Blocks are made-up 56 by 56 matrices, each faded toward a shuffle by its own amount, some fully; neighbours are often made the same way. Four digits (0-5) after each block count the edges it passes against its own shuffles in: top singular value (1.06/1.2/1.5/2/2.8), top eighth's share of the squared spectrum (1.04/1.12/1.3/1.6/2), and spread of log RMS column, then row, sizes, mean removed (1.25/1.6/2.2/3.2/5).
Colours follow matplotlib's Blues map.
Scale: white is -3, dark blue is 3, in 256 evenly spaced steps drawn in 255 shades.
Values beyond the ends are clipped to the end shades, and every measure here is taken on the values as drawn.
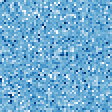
2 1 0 0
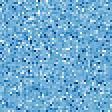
0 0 0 0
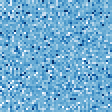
2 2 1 1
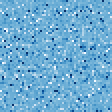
1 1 0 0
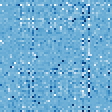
4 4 2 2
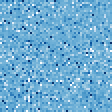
2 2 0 0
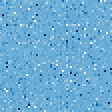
1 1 0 0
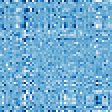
4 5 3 3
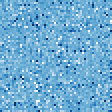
2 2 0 1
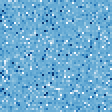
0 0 0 0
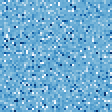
1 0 0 0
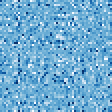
4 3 2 2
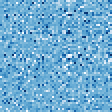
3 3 1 1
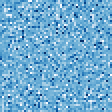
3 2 0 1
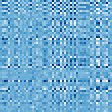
5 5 4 4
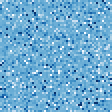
0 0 0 0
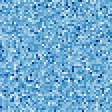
0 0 0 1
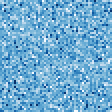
0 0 0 0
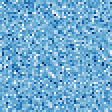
2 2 0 1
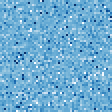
0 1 0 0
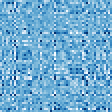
4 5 3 3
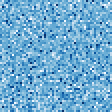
2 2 0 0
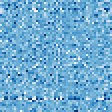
4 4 2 2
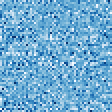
4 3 1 2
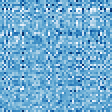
4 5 3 3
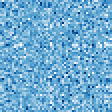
3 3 1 1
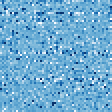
3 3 0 2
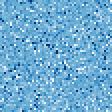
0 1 0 0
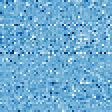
3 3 0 2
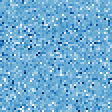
1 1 0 0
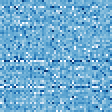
4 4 2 3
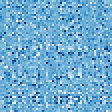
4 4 2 2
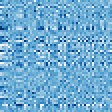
4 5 3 3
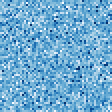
1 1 0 0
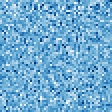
3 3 1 1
